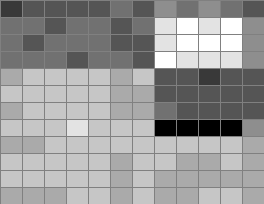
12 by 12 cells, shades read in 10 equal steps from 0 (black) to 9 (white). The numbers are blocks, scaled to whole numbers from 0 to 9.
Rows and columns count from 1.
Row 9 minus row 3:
2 3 3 3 3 4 4 -1 -2 -2 -2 1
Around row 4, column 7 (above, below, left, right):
3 7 4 9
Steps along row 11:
same same same same down up down same same same same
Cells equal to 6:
27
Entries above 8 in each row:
0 2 3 1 0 0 0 0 0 0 0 0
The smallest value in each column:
2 3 3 3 3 3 3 0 0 0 0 3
